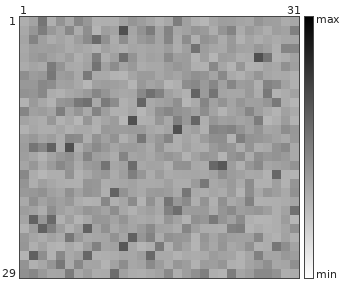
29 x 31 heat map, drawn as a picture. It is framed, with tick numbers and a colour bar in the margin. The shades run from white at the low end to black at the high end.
No single row or column stands out from its neighbours. Fine speckle covers the field. The values are skewed, with a long tail toward high values. The halves do not mirror each other. Overall the values sit about 40% of the way up the scale. There are no regular stripes. No overall slope runs across the table. There is no seam.
